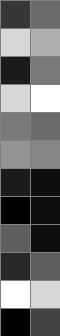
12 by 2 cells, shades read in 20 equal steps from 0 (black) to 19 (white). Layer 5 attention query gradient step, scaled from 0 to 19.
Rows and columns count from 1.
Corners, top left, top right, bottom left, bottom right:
4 8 0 5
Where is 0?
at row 8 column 1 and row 12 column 1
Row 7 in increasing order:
1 2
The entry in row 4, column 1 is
16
